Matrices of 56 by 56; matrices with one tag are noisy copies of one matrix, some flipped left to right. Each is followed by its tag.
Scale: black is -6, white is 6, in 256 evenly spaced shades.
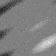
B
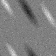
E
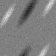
E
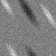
E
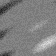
B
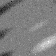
B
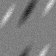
E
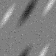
E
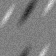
E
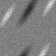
E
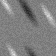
E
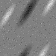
E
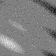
B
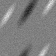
E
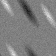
E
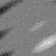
B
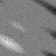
B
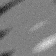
B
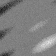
B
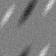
E
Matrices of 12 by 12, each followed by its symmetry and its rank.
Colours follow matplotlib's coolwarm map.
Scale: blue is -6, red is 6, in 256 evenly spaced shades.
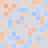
symmetric, full rank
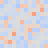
symmetric, full rank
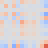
symmetric, rank two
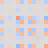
symmetric, rank two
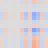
neither, rank one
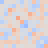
symmetric, full rank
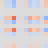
neither, rank one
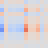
neither, rank one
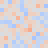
symmetric, full rank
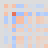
symmetric, rank two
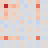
symmetric, rank two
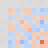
symmetric, rank two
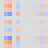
neither, rank one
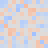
symmetric, full rank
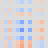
neither, rank one
